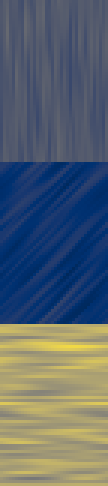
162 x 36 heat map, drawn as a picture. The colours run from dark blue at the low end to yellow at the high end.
The table splits into 3 rows of 1 panel. Panel 1,1: low, streaked downward, faint in contrast. Panel 2,1: very low, slanting up to the right, faint in contrast. Panel 3,1: high, streaked across.
